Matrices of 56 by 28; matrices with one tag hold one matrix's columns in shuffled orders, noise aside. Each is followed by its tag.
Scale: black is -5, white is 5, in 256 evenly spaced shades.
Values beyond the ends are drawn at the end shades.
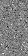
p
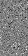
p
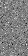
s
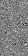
s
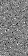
s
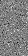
s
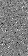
s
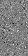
s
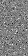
s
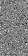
s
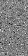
s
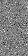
s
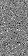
s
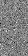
s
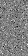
p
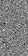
s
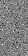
s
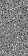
p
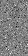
p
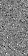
p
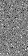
p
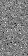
s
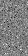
p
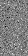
p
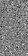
p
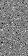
s
